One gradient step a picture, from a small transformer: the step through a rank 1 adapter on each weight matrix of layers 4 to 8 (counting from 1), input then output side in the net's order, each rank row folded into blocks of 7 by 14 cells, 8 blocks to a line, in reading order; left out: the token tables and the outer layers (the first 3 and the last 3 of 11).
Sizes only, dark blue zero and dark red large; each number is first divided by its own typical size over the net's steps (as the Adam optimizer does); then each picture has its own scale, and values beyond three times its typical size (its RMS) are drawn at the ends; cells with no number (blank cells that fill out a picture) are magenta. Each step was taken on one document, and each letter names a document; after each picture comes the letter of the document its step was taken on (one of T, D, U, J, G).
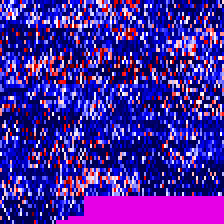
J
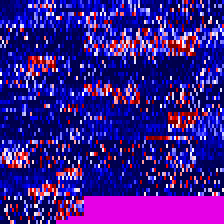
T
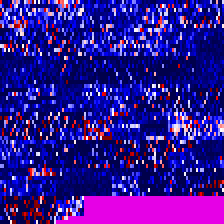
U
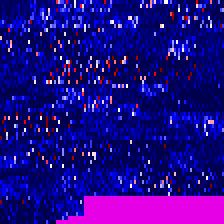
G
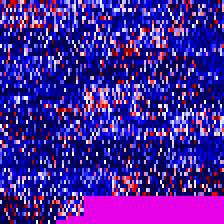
T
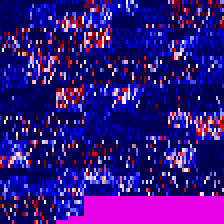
U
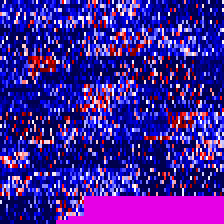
T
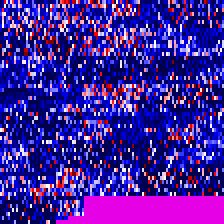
T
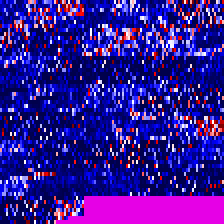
U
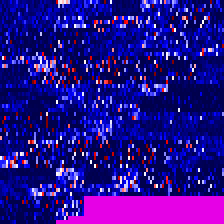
G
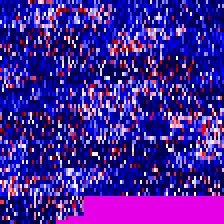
T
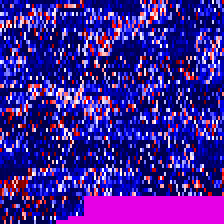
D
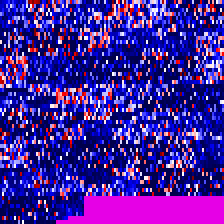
D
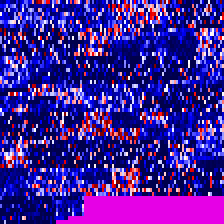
D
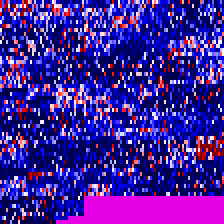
D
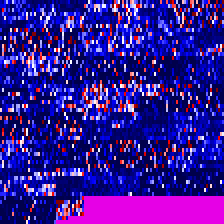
U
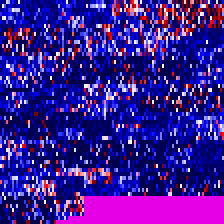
U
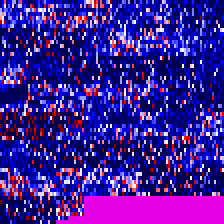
T
